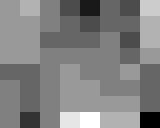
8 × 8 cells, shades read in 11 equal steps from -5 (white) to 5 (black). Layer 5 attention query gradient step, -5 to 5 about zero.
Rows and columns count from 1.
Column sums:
-3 1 1 -3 0 -1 2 0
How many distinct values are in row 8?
6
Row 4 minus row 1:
0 1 0 -2 -4 -1 -1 2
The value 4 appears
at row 1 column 5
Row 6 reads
0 1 0 -1 -1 0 0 1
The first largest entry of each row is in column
5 5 7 7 1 2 2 8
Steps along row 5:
same down down up same down up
